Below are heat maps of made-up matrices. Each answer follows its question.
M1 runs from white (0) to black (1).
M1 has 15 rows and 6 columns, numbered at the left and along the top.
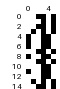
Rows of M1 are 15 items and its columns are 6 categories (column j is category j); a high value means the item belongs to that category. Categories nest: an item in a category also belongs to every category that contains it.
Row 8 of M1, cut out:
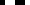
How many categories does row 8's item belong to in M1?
3
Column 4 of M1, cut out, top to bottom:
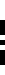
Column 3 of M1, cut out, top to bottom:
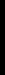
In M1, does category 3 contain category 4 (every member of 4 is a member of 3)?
yes
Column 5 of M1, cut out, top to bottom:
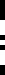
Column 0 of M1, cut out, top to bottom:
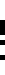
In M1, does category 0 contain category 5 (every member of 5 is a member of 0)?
no
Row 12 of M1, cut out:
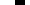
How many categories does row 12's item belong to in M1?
2
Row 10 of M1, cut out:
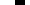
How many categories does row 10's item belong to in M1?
2
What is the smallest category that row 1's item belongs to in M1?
5
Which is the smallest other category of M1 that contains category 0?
4
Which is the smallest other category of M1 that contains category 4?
3
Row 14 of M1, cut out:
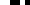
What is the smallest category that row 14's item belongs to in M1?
2
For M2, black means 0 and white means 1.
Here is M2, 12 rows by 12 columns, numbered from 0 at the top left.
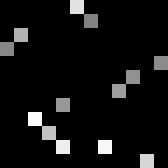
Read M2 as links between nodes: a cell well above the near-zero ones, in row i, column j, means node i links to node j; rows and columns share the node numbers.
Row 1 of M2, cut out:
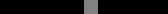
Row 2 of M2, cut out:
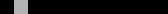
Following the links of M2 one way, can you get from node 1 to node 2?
yes
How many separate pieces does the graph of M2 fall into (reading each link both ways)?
3
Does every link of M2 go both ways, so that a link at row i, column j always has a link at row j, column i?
no
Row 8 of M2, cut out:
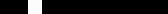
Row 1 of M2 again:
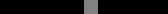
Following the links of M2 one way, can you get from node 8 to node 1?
yes
